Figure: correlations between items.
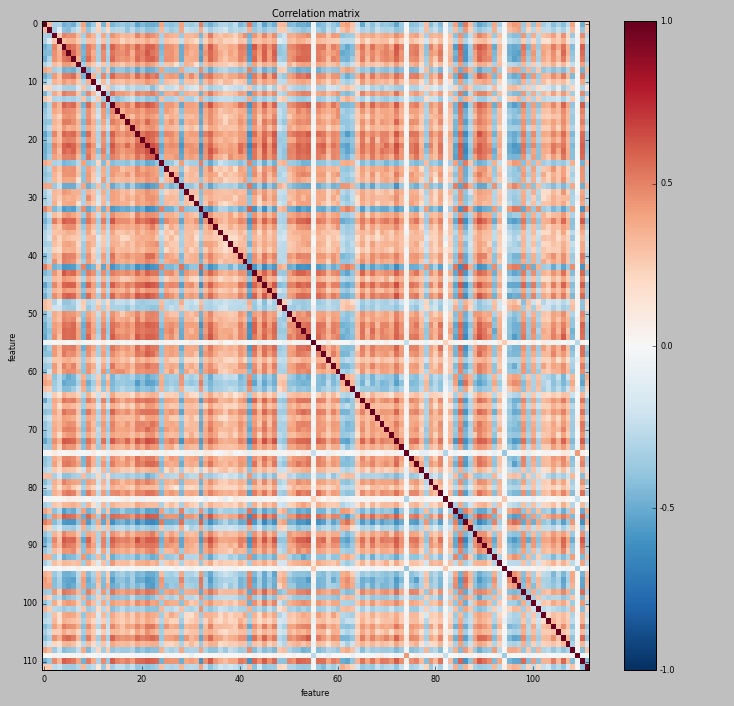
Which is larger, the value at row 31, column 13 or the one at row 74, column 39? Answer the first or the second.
the second
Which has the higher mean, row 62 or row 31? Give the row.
31
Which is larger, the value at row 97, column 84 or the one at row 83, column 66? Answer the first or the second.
the first
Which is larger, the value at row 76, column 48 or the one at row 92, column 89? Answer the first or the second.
the first
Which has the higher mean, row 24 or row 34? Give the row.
34
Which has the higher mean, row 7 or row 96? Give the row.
7
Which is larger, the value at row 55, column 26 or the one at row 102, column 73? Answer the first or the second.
the second
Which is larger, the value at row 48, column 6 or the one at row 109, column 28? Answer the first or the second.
the second
